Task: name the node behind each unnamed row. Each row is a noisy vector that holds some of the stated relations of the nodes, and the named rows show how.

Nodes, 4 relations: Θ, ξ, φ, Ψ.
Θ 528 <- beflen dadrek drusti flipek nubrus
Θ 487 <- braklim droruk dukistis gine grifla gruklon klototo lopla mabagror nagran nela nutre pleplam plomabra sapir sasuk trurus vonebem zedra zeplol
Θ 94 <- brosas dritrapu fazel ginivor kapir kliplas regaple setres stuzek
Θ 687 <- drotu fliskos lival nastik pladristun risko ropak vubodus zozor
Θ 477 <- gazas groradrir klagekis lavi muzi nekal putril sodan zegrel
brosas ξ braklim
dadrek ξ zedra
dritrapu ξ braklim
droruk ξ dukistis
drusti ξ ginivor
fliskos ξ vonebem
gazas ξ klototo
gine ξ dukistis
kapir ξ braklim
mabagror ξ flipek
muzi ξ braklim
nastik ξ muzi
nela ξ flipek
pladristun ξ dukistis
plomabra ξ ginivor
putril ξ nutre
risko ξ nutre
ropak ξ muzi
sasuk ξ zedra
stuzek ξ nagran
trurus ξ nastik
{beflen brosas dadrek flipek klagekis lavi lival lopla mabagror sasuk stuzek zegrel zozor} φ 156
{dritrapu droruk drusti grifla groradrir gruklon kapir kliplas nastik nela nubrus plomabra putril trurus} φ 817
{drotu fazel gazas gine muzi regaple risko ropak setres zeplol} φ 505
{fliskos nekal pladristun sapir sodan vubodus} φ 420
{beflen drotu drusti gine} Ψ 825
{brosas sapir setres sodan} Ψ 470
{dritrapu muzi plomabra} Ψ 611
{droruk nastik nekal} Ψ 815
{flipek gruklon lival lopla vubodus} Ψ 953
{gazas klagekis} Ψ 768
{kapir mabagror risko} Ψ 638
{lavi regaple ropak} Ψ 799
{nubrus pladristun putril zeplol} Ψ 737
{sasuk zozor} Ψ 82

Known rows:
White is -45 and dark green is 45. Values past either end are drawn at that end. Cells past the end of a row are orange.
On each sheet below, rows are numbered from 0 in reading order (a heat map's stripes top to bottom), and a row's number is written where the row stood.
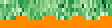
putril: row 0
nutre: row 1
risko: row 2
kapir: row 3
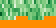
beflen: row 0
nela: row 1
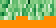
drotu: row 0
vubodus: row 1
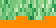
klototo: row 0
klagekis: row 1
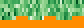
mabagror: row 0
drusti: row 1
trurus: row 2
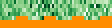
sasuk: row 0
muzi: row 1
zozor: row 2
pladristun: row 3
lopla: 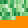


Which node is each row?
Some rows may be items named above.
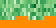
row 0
stuzek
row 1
risko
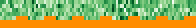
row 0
flipek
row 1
dukistis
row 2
gazas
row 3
groradrir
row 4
nastik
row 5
sapir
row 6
putril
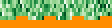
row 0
brosas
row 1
ropak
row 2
droruk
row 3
muzi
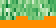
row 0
zeplol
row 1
groradrir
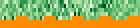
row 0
nubrus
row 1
braklim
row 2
gine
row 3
dritrapu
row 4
ginivor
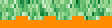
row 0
kliplas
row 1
lival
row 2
kliplas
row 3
sasuk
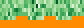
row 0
dadrek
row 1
dukistis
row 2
lival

